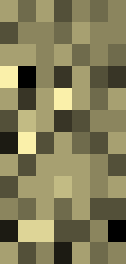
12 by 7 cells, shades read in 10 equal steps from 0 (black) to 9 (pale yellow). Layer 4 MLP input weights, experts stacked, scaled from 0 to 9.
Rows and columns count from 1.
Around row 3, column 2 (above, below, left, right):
5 0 6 5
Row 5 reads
6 2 6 9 6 4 6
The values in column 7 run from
0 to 6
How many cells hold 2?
4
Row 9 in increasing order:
3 5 6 6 6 6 7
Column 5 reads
5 6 4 6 6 3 4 6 6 6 3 6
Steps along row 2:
up same down up down same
